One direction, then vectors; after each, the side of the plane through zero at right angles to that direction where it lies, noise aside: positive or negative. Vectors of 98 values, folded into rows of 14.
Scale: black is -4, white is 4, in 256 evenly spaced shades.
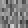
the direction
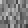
positive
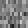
negative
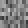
positive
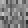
positive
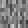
positive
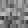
positive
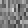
negative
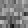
negative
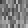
negative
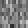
negative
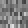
positive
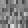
positive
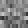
positive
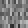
negative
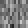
negative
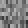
positive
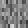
positive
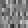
negative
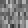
negative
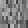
positive
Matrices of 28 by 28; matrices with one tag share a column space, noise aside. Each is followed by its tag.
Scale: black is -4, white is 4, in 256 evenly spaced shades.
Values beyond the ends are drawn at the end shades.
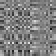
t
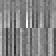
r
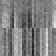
r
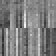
r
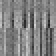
r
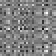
t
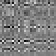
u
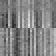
r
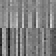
r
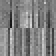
r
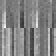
r
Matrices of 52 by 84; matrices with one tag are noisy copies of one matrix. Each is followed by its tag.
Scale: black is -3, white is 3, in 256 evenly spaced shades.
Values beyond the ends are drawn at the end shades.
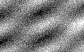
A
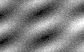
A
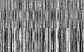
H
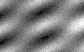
A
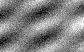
A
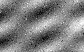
A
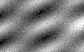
A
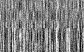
H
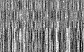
H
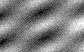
A
